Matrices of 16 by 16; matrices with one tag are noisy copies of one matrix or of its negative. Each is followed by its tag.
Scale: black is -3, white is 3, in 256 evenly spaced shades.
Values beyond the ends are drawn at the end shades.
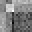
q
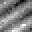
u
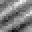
u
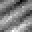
u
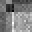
q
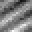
u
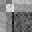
q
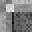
q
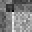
q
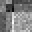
q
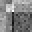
q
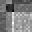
q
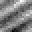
u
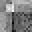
q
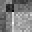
q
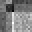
q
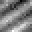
u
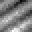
u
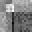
q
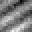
u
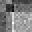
q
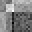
q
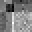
q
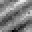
u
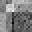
q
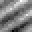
u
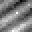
u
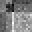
q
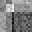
q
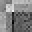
q
